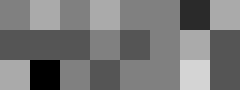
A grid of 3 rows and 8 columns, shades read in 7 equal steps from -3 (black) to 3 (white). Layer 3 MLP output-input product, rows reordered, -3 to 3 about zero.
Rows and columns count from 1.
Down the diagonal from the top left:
0 -1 0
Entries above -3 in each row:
8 8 7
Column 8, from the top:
1 -1 -1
